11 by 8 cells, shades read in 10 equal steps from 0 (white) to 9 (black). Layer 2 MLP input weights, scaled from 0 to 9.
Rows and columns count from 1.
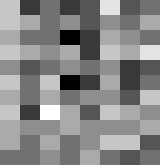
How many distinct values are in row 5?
4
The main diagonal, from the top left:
2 3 5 3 5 3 6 4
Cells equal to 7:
8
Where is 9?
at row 3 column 4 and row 6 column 4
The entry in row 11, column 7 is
6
